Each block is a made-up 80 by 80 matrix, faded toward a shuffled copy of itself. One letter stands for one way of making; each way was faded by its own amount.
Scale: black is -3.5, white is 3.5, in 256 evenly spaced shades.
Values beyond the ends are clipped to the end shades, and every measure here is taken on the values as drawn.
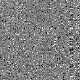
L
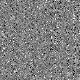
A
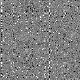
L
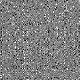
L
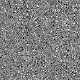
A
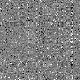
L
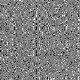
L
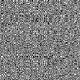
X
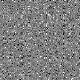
L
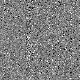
A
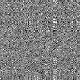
X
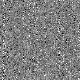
A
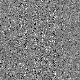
A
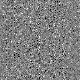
A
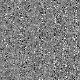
A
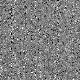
A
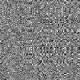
X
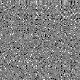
L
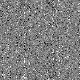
A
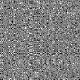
X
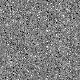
A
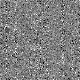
A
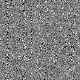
A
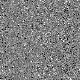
A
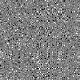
L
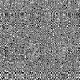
X
